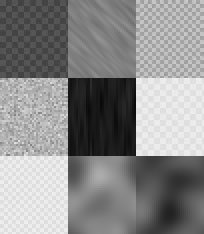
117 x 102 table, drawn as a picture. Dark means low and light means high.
The table splits into 3 rows of 3 panels. Panel 1,1: low, checkered, faint in contrast. Panel 1,2: middling, slanting down to the right, faint in contrast. Panel 1,3: high, checkered. Panel 2,1: high, fine-grained. Panel 2,2: very low, streaked downward, faint in contrast. Panel 2,3: very high, checkered, faint in contrast. Panel 3,1: very high, checkered, faint in contrast. Panel 3,2: middling, smooth. Panel 3,3: low, smooth.
